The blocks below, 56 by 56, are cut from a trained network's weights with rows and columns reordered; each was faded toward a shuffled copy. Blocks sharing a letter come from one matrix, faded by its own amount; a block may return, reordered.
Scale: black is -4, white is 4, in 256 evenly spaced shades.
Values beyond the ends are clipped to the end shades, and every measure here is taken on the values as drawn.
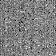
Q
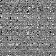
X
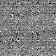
X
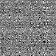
X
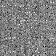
Q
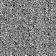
Q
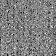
Q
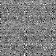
X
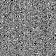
Q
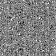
Q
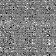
X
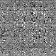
X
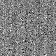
Q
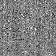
Q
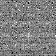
X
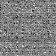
X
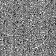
Q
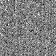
Q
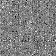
Q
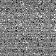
X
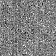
Q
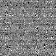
X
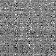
X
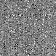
Q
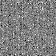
Q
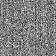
Q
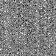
Q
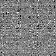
X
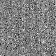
Q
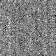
Q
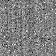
Q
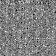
Q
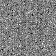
Q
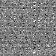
X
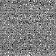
X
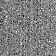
Q
